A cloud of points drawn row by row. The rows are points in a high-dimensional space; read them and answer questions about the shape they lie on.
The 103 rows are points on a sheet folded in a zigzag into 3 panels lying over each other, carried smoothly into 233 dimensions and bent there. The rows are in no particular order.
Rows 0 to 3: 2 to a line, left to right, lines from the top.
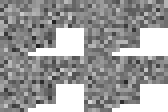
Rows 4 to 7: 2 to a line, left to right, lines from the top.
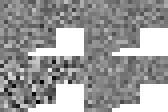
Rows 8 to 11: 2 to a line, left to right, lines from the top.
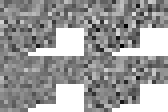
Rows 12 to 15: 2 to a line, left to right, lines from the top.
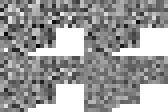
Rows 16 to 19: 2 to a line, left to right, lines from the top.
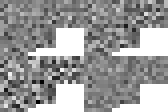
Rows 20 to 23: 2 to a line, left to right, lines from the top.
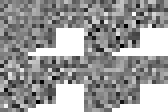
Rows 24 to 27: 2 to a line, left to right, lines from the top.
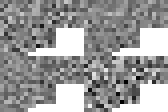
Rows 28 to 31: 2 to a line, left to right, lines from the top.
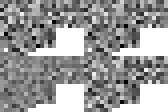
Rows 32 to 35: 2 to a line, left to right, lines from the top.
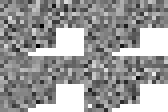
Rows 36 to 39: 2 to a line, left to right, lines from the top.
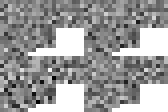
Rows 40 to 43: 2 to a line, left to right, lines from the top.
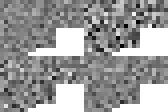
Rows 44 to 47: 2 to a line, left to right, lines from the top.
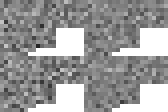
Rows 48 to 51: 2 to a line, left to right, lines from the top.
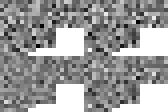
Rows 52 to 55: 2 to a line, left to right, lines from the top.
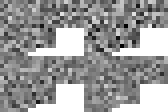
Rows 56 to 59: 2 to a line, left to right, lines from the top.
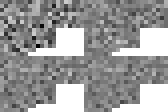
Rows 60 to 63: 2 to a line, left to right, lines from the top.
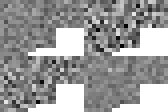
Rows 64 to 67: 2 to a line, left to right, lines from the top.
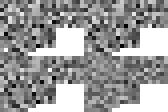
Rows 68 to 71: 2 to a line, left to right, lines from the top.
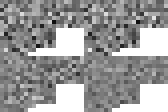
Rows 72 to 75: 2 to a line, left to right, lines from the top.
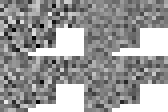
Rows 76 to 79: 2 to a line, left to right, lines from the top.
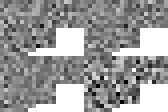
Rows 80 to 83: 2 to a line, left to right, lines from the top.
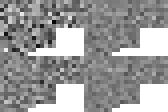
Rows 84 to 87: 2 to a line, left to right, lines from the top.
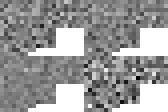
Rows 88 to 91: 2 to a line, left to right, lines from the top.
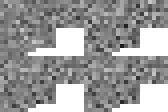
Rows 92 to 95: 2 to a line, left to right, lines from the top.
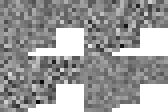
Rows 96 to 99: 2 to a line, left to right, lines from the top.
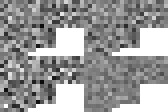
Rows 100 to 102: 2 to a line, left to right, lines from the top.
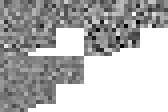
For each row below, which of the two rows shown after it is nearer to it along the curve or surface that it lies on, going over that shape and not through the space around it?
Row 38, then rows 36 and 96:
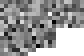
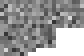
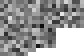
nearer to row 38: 36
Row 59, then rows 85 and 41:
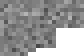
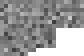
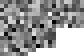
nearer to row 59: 85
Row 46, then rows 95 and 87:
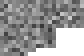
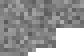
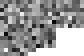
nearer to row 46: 95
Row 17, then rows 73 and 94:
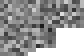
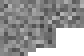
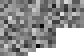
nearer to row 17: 94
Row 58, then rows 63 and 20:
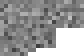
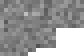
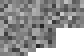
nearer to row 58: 63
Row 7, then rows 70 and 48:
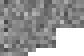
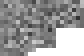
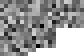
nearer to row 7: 70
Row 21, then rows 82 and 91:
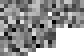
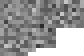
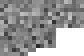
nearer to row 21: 91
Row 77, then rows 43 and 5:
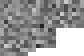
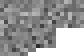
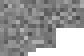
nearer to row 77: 5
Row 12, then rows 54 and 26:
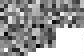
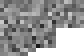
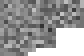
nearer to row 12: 54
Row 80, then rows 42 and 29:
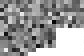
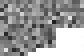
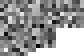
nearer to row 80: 42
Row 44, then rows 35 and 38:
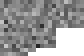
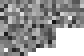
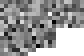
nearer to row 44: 38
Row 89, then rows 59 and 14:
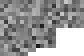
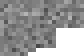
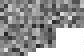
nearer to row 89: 14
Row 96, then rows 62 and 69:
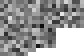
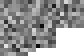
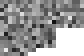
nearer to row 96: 62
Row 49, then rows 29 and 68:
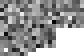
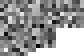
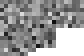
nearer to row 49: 68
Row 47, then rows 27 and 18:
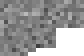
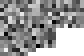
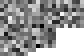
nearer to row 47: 27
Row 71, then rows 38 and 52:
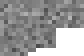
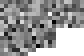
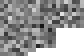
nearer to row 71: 38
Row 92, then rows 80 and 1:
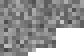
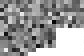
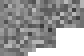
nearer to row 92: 1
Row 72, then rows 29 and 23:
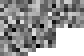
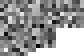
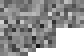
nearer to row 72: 29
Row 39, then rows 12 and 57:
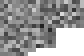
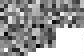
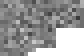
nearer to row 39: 57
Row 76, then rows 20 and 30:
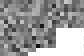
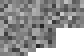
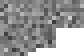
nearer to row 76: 20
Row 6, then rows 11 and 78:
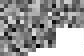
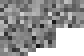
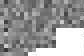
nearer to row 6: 11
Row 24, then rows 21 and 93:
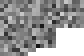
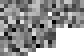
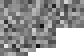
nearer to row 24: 21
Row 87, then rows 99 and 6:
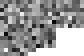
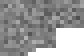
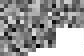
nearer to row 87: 6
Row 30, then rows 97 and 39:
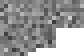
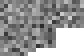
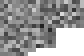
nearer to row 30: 97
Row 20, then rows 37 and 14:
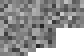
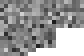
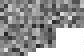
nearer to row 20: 14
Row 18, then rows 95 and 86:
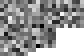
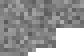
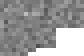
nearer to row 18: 95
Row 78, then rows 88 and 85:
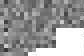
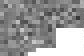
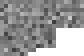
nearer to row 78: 88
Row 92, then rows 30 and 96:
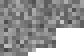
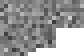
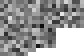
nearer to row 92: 96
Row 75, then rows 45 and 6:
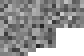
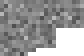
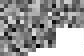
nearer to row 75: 6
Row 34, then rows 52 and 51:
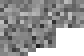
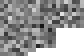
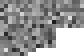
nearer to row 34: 51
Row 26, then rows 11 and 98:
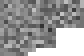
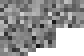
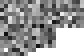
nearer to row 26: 98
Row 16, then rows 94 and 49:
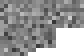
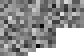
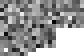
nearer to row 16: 49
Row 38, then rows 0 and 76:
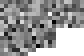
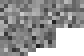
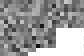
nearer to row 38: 0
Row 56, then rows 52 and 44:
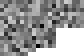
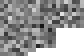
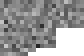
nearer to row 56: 44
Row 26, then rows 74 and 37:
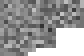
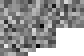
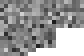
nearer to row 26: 74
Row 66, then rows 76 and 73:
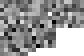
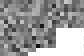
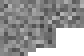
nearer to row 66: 76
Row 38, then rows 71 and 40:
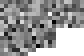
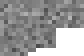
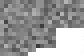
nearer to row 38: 71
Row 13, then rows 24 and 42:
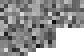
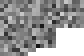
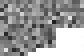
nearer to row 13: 42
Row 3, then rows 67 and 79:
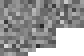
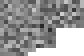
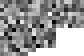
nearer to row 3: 67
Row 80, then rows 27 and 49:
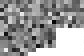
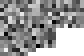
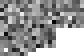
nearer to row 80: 49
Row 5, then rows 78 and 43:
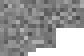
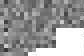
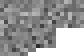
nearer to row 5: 78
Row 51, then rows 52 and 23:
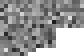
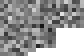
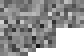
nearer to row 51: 23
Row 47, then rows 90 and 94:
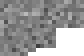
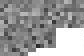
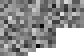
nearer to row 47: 90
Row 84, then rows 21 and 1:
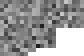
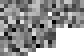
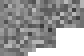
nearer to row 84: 21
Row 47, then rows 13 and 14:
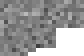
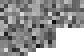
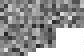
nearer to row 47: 13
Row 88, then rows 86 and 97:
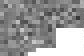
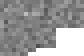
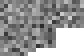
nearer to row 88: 97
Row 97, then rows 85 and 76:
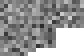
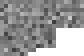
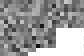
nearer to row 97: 76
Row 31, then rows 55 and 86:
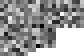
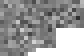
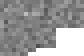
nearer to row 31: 55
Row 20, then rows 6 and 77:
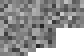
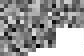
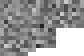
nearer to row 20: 6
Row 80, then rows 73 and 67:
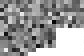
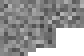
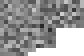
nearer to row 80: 73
